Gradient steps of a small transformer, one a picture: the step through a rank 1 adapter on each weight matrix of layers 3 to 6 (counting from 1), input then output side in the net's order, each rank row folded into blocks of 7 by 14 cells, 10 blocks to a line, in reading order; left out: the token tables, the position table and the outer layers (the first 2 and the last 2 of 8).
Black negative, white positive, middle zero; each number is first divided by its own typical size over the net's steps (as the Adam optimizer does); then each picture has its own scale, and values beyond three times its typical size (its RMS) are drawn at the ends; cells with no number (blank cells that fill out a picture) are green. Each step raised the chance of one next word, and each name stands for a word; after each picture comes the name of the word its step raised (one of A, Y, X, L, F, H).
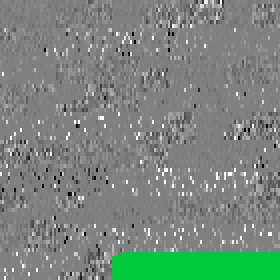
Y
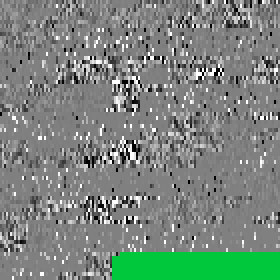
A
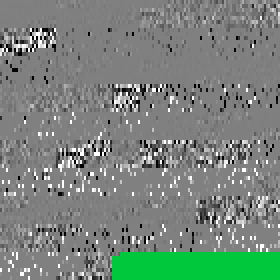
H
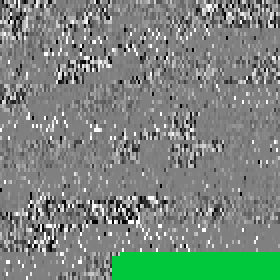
A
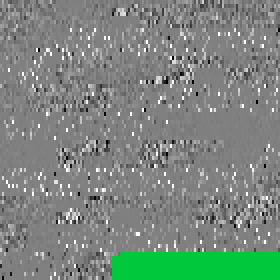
Y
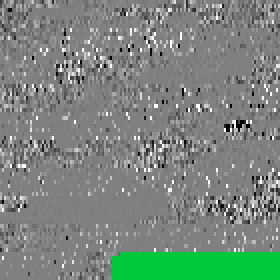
Y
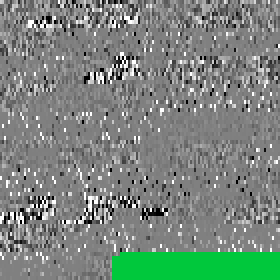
A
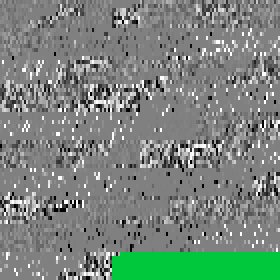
A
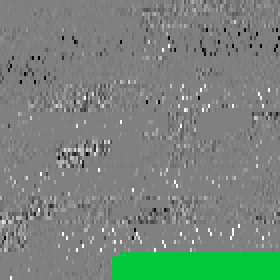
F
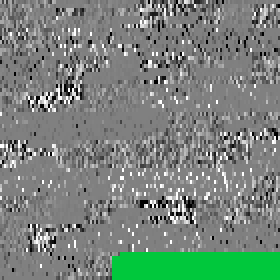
H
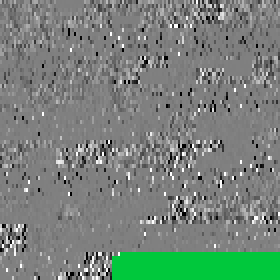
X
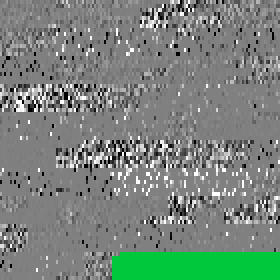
H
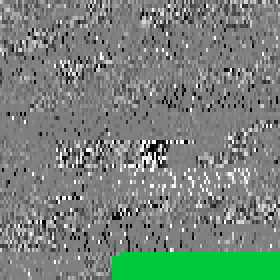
H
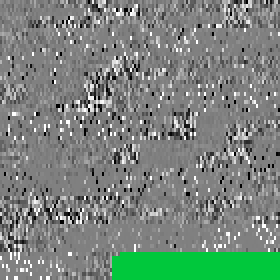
A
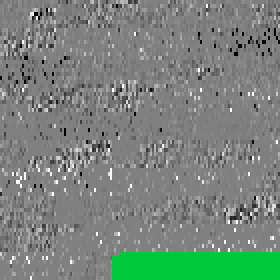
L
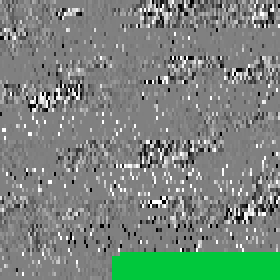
Y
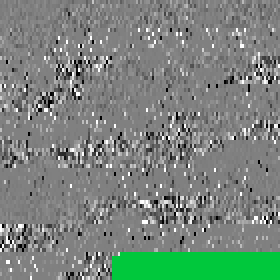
X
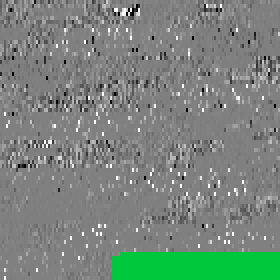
X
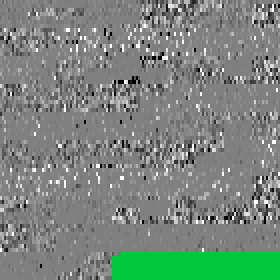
Y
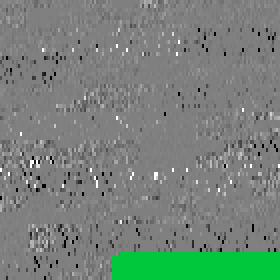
F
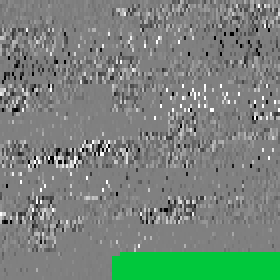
F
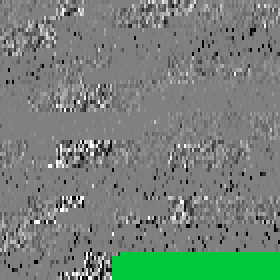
F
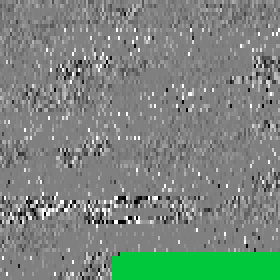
X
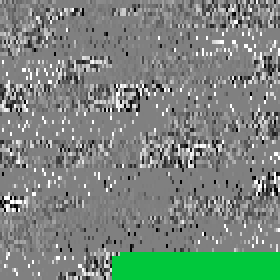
A
